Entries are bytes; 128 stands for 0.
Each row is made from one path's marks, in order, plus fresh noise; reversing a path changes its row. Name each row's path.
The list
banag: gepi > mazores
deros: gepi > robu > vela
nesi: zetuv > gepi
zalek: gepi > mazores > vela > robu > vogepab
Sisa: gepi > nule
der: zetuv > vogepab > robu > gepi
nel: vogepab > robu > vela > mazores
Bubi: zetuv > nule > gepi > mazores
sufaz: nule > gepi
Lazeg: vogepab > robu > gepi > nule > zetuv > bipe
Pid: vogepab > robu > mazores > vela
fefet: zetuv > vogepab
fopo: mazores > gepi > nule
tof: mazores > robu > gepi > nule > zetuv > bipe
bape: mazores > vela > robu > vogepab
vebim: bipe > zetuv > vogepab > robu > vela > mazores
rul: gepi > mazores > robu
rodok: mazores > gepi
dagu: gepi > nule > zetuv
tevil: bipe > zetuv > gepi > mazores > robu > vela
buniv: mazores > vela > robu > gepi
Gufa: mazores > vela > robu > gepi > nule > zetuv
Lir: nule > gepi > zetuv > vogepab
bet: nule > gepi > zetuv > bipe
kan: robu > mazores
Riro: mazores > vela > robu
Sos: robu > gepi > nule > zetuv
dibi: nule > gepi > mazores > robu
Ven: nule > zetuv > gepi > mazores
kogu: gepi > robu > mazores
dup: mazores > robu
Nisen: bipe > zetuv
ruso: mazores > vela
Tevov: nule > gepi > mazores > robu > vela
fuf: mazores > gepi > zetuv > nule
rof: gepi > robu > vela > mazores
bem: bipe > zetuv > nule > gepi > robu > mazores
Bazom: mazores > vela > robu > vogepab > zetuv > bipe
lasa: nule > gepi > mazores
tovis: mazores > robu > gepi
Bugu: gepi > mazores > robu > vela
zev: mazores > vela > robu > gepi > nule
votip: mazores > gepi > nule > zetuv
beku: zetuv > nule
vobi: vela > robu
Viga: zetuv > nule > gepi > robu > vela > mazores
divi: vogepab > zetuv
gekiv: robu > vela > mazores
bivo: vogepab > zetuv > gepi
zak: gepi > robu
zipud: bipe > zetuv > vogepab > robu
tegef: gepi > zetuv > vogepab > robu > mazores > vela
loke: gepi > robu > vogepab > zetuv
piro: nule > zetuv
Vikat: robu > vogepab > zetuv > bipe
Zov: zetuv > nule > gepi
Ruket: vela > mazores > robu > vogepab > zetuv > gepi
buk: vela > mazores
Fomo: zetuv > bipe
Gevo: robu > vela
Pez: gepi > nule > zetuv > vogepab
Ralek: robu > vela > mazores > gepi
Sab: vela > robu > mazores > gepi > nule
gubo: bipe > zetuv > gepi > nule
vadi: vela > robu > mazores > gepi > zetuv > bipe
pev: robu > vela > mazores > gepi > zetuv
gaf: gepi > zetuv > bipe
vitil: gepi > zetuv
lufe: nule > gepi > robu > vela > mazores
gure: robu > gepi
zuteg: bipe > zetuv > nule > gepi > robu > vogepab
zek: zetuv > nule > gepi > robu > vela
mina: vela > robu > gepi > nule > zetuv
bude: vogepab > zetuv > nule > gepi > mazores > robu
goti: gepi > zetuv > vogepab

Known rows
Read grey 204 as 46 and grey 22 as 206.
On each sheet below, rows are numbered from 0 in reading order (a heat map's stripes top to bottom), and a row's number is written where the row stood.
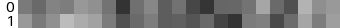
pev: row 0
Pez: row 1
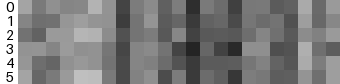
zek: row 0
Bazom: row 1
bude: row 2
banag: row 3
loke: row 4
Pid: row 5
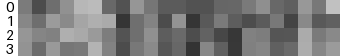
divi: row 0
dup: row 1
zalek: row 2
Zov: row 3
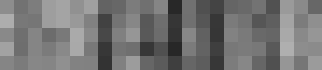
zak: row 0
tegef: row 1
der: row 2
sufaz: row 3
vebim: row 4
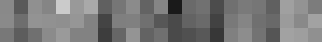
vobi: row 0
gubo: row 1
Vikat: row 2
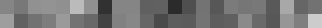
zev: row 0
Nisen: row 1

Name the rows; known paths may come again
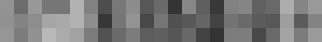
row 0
Zov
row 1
bape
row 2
Pez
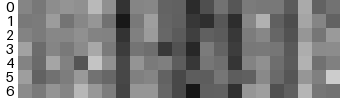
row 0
zev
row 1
kan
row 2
vebim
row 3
sufaz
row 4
beku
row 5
Nisen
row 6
buk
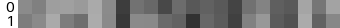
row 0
Lir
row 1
Bubi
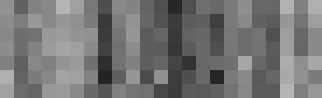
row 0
mina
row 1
bem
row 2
Bazom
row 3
tof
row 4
Sos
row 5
Gevo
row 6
vitil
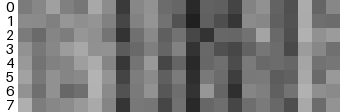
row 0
Viga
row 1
rof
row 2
pev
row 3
rul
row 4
buniv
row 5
zek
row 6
nesi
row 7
Tevov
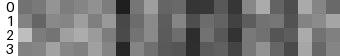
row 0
gekiv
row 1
zipud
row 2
Bugu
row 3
Ven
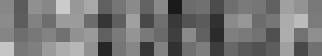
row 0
vobi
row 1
gure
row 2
Fomo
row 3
ruso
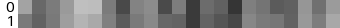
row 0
Pid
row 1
Lazeg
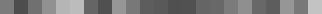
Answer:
divi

